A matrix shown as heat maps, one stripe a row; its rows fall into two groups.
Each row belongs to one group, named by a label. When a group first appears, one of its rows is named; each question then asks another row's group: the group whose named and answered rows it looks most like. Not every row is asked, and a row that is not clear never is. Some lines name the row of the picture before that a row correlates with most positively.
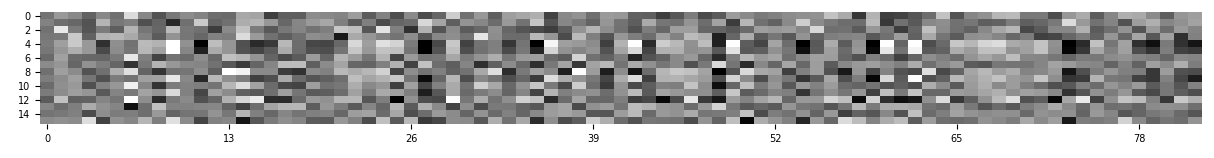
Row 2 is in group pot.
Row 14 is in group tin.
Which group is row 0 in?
pot
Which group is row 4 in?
tin
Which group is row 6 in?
pot
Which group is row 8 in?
pot
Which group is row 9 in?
tin
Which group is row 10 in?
pot
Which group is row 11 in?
tin
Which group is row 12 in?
pot
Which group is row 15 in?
tin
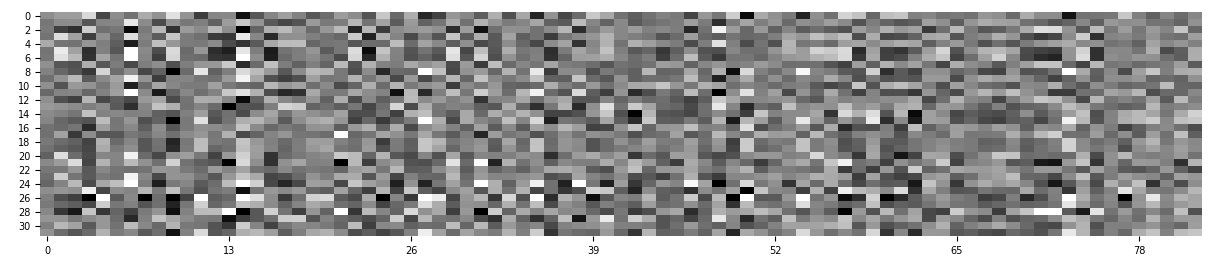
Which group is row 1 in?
pot
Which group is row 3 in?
pot
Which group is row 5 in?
pot
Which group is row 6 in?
pot
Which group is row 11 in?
pot
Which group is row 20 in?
pot
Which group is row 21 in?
pot
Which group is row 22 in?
tin
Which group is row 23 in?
pot
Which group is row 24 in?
pot
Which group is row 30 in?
pot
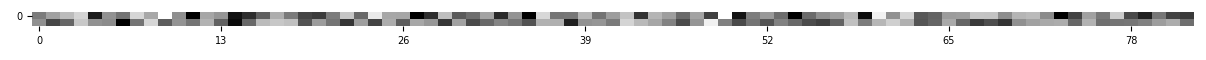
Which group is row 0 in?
tin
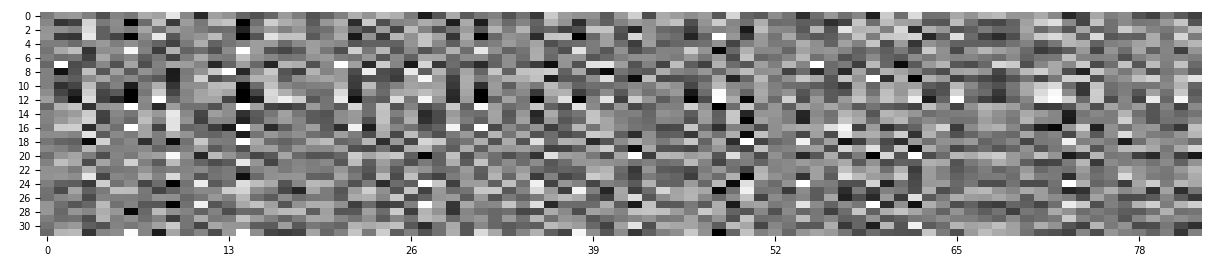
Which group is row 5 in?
pot
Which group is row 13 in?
pot
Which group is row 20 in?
tin
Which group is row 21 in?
pot
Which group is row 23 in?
tin
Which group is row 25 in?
pot
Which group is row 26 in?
tin
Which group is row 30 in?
tin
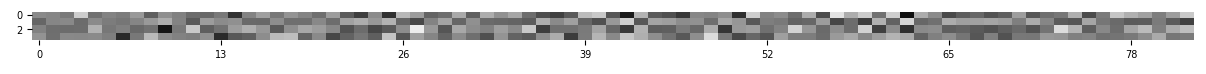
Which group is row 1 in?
tin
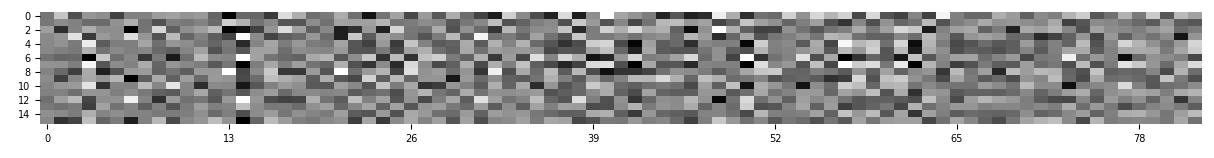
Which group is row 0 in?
pot
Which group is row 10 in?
tin
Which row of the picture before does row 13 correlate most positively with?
1
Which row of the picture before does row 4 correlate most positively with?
0
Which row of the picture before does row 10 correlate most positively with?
0
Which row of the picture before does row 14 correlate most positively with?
0
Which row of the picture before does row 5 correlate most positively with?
0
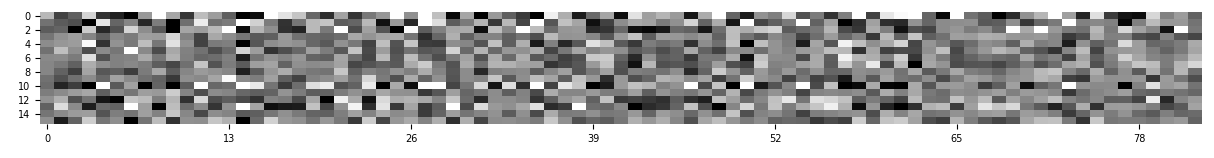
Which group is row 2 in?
pot
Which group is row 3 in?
tin
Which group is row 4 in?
tin
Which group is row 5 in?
pot
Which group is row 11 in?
tin
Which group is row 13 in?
pot
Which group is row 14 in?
tin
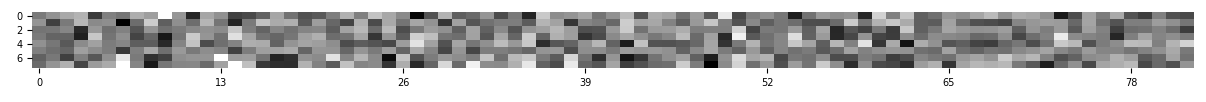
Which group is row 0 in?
tin
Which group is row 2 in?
tin
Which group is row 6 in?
pot
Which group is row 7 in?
pot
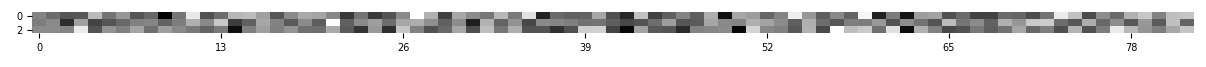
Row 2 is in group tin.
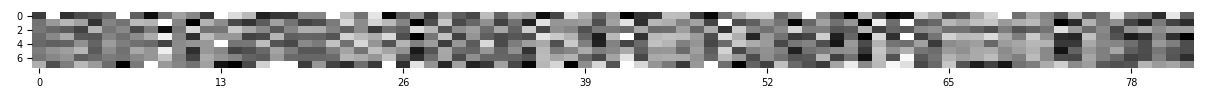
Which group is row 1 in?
tin
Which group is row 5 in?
tin
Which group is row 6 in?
tin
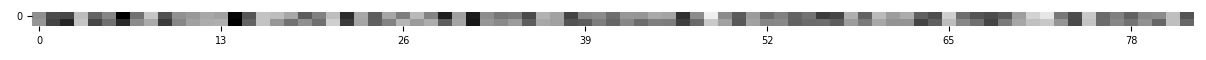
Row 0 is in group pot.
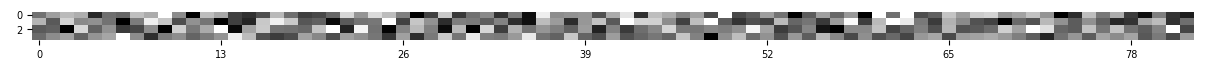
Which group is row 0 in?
tin
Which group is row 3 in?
pot
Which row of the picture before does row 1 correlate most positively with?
0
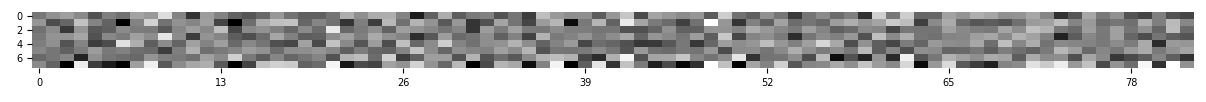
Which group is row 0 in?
tin
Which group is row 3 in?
tin
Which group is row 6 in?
tin
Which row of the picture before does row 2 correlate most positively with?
2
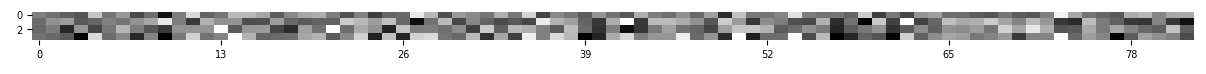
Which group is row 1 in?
tin
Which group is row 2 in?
pot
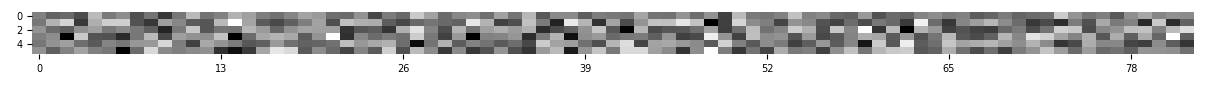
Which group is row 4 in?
tin
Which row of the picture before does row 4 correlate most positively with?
1
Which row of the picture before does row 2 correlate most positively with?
0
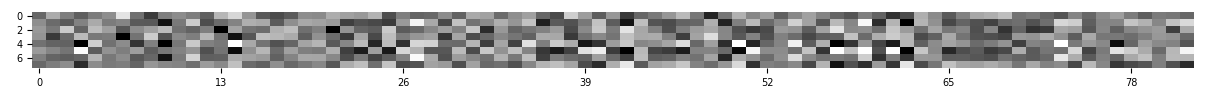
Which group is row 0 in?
pot
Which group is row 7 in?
tin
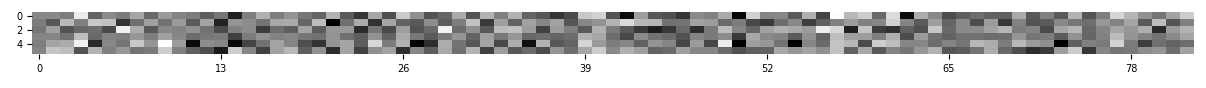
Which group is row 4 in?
tin
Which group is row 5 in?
pot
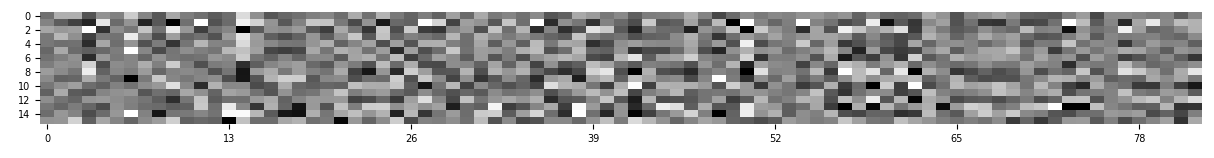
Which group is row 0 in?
pot
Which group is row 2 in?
tin
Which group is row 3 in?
pot
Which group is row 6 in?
tin
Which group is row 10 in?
tin
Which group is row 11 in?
pot
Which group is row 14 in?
pot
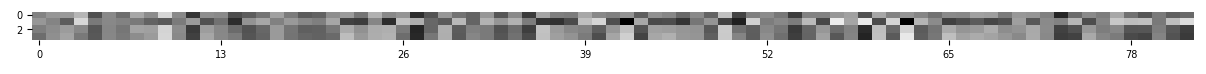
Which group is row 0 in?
tin
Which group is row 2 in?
tin
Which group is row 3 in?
tin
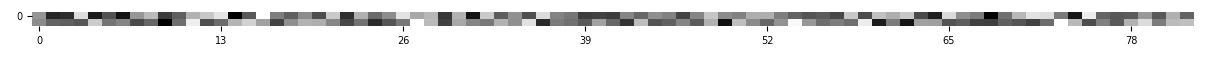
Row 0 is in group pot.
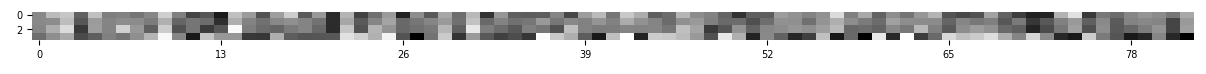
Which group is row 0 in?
pot
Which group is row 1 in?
pot
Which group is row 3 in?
tin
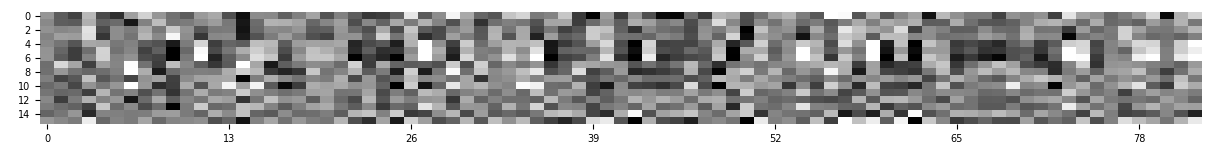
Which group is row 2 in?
tin
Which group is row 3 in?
tin
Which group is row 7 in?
pot
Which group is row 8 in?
pot
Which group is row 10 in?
pot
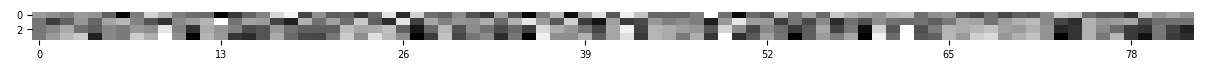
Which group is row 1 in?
pot
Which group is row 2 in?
tin
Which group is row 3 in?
tin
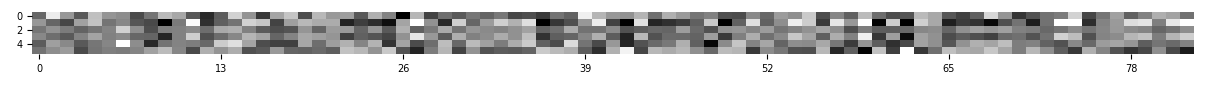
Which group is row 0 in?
pot
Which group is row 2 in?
pot
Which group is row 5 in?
tin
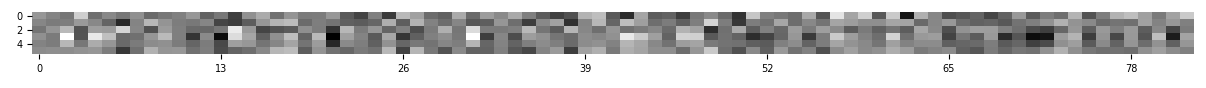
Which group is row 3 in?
pot
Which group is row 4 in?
pot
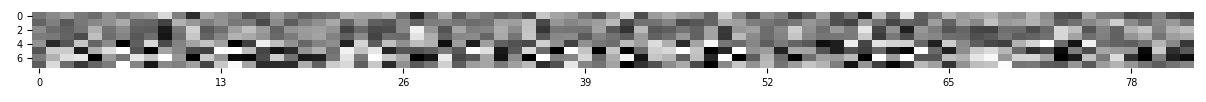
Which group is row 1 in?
pot
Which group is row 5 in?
pot
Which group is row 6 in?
tin
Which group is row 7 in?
pot
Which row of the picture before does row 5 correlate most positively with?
2
